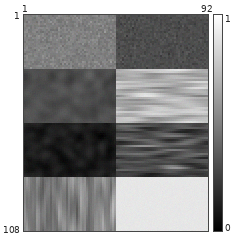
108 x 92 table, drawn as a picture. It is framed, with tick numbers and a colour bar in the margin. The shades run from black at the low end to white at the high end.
The table splits into 4 rows of 2 panels. Panel 1,1: middling, fine-grained, faint in contrast. Panel 1,2: low, fine-grained, faint in contrast. Panel 2,1: low, blotchy, faint in contrast. Panel 2,2: high, streaked across. Panel 3,1: very low, blotchy, faint in contrast. Panel 3,2: low, streaked across. Panel 4,1: middling, streaked downward. Panel 4,2: very high, flat.
